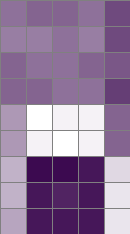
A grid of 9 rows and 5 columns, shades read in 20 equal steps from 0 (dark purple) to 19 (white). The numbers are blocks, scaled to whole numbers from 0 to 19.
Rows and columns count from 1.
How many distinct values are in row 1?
3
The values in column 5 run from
4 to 17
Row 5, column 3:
18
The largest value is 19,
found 2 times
